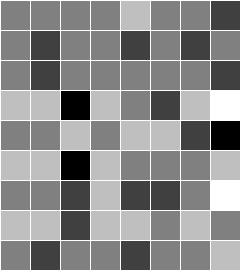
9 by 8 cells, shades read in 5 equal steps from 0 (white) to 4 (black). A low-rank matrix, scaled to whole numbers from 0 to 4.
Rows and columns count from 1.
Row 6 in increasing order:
1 1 1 1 2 2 2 4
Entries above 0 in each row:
8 8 8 7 8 8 7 8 8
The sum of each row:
16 19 18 13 16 14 16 12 17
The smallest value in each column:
1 1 1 1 1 1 1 0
